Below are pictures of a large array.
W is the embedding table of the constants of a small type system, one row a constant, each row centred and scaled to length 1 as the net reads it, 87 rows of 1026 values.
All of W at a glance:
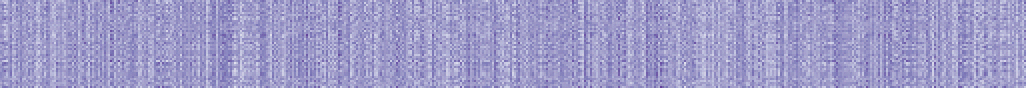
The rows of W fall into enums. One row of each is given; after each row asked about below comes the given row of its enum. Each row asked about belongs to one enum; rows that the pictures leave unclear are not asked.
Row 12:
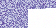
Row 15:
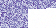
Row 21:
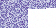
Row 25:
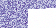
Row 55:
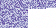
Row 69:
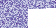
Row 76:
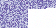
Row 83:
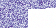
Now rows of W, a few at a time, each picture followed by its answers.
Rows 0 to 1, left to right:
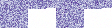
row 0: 76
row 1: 83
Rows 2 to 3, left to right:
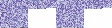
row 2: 15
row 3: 76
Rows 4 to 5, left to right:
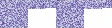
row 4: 12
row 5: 21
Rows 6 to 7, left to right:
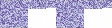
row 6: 55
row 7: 15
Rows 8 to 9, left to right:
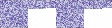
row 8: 69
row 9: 15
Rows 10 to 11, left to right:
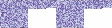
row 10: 15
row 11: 76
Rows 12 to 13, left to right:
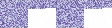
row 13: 55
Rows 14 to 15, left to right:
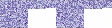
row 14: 25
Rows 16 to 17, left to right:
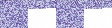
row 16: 69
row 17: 55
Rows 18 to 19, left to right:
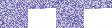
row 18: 12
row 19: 69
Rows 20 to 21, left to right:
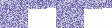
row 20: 76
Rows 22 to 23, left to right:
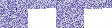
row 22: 25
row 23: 21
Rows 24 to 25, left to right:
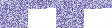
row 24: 76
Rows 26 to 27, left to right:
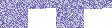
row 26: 12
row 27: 15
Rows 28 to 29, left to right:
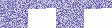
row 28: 25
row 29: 12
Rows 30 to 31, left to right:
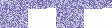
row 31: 15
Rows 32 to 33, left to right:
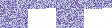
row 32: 25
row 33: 55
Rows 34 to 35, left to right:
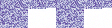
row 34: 55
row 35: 55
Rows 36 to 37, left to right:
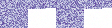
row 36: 12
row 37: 55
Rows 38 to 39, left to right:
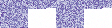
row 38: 15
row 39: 76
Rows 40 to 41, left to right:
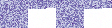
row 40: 76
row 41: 69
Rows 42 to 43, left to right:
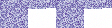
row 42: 21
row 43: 21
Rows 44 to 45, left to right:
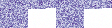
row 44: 83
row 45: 69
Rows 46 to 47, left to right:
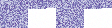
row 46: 76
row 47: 12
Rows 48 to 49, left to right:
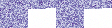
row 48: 83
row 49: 69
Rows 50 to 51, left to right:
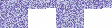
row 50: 21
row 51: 76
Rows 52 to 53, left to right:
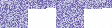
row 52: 76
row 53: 21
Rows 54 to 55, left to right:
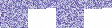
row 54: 15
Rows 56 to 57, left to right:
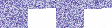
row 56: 69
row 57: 83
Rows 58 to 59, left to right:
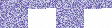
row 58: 21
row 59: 12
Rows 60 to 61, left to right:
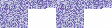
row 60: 76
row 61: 76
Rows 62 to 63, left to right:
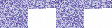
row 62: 69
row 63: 69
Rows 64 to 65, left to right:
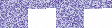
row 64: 21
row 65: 69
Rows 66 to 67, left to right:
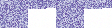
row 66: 76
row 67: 21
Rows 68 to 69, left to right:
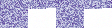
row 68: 55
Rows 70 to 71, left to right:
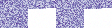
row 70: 69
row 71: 12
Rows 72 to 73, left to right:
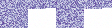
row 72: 12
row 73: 55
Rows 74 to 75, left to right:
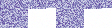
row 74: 55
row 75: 12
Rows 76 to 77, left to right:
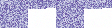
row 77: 21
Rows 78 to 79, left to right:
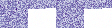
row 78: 25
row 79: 21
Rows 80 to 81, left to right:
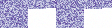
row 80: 69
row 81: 55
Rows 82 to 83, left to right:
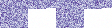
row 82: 15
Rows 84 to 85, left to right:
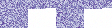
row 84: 12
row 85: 15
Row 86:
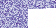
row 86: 69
